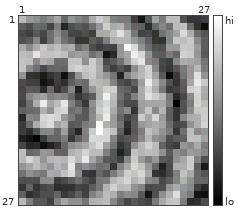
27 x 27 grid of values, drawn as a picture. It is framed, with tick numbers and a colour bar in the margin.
Average level on the scale: 50%. Slope: none. Rings: centred on the middle left. Odd rows or columns: none.
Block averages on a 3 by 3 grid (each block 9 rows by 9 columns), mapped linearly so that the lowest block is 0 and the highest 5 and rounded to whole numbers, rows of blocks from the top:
242
045
141
